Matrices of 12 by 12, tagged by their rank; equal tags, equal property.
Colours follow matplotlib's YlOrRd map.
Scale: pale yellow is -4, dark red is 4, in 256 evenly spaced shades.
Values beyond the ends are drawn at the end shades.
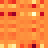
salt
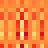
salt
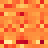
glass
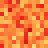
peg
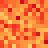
peg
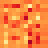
glass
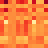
glass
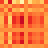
salt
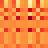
salt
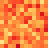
peg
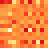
glass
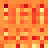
glass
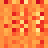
glass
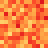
peg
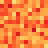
peg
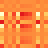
salt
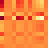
salt
